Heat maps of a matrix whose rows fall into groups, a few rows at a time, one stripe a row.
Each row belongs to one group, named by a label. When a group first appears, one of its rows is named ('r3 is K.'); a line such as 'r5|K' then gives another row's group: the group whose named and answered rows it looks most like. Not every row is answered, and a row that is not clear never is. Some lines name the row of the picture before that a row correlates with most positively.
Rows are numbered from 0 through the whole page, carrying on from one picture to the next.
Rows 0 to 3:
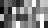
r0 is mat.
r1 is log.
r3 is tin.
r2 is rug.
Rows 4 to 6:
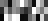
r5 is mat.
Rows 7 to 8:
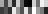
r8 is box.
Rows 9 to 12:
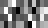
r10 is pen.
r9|box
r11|tin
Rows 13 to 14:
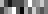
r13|rug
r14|box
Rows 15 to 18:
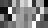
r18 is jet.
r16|tin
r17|log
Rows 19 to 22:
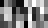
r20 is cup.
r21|cup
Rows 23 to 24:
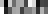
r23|jet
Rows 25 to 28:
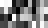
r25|cup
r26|pen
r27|log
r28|mat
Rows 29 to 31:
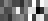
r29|mat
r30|jet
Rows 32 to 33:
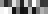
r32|box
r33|cup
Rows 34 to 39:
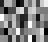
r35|jet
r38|tin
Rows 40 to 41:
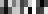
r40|jet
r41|box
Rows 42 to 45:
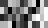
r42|tin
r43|pen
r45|cup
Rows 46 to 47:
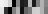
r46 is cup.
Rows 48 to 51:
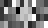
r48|box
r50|jet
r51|pen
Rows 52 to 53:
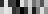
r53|cup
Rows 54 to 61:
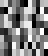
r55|tin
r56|pen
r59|rug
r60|box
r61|log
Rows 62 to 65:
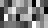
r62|log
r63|tin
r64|pen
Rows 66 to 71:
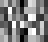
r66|rug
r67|tin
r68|jet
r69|log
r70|rug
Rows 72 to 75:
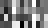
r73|box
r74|mat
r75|box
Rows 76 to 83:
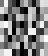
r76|pen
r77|rug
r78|jet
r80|jet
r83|cup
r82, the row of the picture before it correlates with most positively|75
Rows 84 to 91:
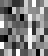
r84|mat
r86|rug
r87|cup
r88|log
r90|cup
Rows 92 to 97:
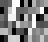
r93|tin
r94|box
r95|jet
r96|cup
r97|tin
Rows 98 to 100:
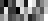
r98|jet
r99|pen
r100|pen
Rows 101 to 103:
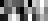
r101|mat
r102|rug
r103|tin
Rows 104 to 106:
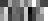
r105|pen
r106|pen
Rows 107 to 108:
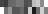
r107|mat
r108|cup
